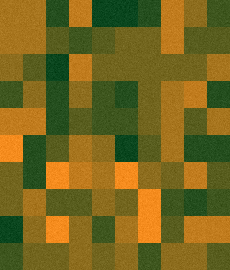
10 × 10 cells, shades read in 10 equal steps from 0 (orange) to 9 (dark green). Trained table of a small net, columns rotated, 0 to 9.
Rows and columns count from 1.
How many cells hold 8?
11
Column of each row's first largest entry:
5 4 3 3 3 6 2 9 1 1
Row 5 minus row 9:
-7 -2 8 2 0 4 5 -3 4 1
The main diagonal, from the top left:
3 3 9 4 7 9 4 7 2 6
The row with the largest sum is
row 4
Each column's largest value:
9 8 9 7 9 9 8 7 8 8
